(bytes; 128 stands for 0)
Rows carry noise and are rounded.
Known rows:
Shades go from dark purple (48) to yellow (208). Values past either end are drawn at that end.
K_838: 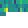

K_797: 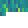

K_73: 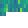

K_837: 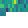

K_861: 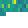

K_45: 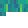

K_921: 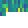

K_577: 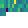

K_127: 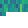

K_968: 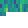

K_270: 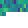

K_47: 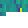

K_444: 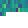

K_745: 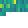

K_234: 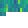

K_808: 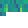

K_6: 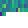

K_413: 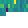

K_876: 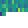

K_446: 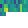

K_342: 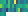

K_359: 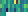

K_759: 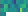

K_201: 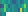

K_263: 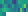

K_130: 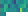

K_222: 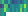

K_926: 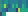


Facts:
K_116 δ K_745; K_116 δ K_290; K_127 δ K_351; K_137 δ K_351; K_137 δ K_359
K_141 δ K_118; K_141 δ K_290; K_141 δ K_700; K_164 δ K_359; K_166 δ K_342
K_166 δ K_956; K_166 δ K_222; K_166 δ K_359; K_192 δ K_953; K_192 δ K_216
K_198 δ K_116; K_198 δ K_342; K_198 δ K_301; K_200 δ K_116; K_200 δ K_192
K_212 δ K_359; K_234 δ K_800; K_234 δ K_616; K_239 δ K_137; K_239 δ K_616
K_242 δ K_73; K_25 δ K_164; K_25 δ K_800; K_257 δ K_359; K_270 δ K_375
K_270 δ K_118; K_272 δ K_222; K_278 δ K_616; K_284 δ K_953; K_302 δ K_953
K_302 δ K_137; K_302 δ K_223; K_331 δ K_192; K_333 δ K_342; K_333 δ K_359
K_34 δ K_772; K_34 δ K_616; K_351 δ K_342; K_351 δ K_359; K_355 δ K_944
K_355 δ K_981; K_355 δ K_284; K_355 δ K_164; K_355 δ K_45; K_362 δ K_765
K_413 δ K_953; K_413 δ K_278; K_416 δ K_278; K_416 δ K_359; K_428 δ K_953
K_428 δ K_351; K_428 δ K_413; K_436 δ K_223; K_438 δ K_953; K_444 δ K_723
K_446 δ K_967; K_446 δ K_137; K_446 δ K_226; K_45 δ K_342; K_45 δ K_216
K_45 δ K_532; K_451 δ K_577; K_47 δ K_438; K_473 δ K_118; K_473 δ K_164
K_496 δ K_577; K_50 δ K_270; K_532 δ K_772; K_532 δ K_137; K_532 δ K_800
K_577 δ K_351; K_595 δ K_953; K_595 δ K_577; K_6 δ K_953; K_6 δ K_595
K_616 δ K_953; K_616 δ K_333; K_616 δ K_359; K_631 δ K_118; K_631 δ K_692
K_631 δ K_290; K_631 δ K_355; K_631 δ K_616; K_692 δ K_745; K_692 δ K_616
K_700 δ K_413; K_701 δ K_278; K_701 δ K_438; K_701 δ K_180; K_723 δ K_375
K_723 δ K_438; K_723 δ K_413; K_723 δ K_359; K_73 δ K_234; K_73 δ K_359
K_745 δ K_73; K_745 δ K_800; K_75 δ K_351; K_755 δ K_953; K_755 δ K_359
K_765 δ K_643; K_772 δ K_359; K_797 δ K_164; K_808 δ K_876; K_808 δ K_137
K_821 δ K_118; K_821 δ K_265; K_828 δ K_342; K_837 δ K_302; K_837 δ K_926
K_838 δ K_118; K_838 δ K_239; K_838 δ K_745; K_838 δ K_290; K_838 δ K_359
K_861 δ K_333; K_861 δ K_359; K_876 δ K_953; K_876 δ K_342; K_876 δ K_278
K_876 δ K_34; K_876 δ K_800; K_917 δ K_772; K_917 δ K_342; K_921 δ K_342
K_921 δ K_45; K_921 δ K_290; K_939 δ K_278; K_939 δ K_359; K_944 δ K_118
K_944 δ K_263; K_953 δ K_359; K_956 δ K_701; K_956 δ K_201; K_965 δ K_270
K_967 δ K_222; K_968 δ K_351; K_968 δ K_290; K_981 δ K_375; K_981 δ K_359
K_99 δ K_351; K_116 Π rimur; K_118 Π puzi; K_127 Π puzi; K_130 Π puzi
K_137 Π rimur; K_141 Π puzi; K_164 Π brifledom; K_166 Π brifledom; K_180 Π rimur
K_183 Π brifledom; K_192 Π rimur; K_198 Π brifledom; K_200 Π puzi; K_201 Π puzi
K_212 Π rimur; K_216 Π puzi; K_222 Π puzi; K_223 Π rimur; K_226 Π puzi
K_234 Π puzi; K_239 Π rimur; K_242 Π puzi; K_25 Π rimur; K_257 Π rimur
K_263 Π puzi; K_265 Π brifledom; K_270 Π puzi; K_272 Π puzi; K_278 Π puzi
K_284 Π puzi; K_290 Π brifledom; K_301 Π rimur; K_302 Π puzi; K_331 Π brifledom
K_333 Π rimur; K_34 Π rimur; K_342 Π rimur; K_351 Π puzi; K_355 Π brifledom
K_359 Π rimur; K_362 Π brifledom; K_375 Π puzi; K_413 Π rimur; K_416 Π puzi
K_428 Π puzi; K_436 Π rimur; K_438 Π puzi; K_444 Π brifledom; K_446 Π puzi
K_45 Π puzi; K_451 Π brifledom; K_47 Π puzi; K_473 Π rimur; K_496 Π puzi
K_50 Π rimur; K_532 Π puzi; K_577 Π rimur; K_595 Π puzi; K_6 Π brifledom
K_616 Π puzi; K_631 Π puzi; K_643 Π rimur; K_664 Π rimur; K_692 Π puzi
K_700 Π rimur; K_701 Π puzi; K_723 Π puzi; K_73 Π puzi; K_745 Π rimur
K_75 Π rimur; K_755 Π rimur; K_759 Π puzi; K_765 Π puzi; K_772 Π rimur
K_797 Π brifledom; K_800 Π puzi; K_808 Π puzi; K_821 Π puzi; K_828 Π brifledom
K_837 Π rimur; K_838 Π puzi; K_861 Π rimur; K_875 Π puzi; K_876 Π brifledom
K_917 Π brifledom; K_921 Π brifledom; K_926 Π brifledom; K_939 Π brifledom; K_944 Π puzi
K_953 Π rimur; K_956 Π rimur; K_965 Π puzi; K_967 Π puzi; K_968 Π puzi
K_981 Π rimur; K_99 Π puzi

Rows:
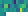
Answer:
K_765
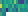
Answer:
K_643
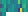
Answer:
K_438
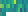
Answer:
K_116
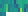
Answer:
K_200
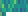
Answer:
K_50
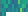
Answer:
K_216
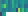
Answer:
K_331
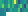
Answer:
K_75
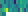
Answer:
K_821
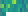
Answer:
K_25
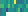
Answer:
K_137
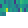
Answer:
K_141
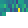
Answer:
K_290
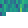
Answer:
K_496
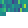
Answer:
K_375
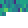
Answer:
K_965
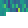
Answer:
K_265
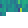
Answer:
K_284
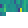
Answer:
K_701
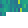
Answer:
K_616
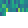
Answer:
K_355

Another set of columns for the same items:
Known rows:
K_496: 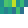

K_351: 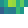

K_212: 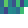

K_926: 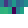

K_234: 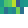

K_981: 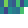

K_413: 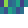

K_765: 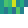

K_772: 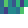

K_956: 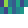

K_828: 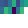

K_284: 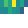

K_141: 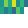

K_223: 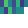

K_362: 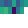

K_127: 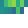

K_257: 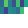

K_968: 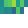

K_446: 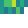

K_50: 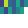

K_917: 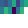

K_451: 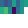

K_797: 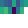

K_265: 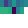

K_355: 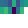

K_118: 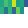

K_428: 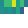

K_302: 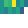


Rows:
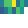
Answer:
K_45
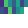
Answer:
K_342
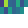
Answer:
K_700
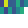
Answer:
K_473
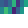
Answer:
K_876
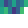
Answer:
K_939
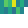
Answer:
K_200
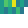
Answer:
K_701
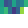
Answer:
K_164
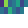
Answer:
K_192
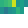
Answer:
K_416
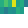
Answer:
K_723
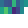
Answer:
K_6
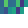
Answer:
K_953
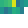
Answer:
K_616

